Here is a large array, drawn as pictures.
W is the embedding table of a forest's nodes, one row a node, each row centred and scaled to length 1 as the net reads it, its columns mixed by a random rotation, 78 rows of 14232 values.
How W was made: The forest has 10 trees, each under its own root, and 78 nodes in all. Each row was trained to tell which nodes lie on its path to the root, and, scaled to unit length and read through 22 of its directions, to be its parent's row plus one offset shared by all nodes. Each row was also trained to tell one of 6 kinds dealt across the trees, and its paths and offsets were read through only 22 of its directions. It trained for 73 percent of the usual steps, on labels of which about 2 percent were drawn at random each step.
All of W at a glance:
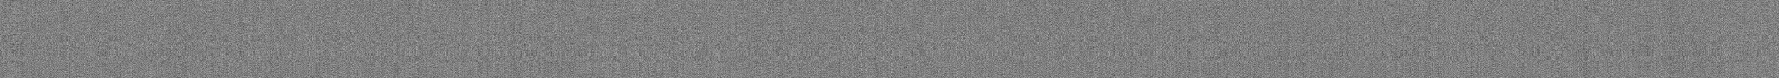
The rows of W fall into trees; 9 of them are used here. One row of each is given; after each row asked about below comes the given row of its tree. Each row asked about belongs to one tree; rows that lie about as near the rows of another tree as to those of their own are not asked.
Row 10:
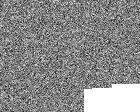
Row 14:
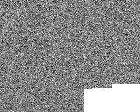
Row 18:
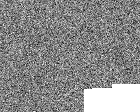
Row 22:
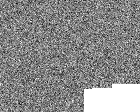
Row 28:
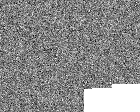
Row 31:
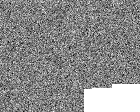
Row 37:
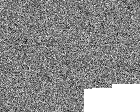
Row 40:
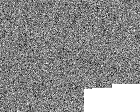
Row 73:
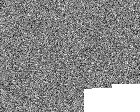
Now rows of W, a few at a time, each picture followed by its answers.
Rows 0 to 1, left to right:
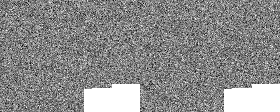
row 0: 14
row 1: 73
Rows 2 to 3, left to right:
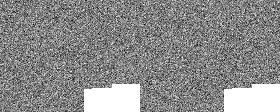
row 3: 73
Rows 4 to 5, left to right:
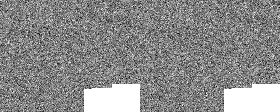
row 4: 18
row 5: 18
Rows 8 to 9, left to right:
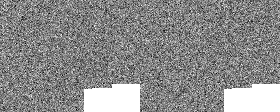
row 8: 73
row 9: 10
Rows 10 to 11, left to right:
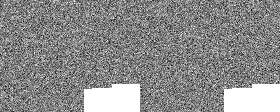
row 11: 31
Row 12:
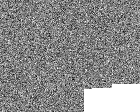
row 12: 40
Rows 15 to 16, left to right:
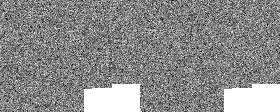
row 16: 22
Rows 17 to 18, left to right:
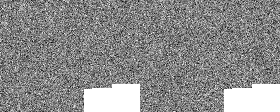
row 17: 28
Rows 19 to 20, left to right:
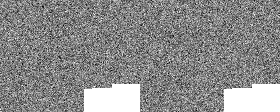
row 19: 40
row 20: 18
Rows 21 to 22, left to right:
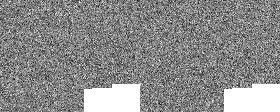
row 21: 37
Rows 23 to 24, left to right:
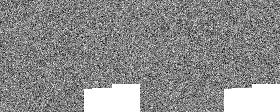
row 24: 73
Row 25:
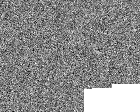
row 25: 40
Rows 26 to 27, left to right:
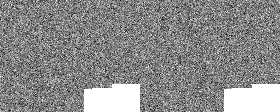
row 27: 73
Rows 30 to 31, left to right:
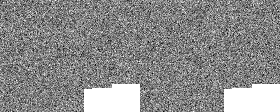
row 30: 40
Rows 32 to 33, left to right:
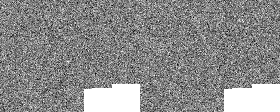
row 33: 73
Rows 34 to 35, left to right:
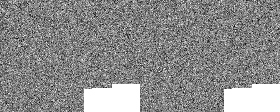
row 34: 14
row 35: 37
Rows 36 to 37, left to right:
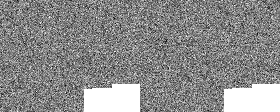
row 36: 40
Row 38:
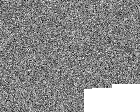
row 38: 37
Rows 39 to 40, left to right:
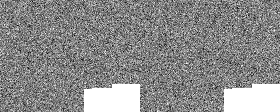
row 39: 31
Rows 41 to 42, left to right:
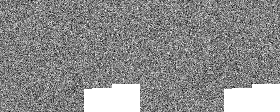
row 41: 22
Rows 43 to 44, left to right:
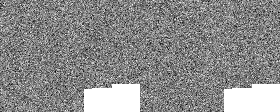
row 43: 73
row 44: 14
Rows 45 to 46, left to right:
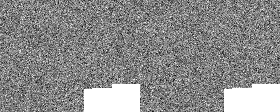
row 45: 18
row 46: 22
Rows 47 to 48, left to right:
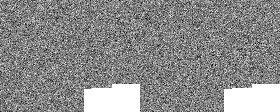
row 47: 31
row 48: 40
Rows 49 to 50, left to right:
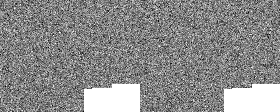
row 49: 22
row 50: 14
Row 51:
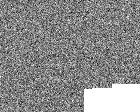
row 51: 22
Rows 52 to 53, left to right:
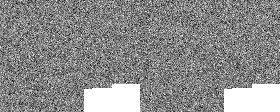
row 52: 22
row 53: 22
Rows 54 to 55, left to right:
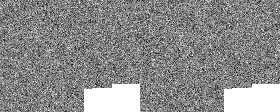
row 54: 40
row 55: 22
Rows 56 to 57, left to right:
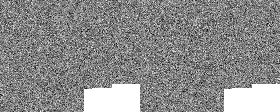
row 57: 73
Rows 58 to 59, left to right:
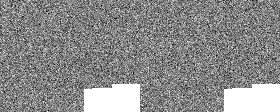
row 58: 73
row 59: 73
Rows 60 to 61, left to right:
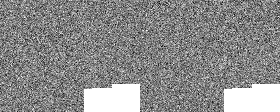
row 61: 14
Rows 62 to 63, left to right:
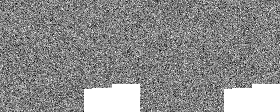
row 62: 22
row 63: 40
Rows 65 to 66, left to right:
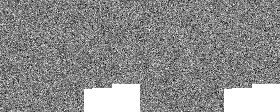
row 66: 22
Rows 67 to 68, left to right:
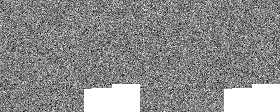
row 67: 31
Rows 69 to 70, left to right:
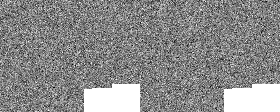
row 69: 40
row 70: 28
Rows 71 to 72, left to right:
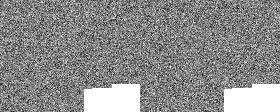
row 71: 10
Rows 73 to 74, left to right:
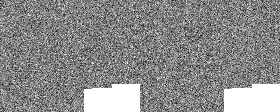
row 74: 28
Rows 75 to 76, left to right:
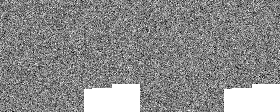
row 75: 40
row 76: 31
